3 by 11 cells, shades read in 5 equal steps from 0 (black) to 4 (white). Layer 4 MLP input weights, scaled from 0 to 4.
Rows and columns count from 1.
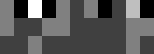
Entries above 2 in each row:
2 0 0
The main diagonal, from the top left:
2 1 2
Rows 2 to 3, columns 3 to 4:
1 2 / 2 1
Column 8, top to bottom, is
0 1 1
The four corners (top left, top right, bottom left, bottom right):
2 0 1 1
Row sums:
15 16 13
